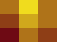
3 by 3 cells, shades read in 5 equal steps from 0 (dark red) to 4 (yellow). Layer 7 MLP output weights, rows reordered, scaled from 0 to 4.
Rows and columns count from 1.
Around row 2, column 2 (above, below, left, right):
4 2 1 2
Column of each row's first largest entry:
2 2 2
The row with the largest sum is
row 1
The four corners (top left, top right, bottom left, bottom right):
2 2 0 1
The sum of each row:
8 6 3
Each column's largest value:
2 4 2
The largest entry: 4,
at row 1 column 2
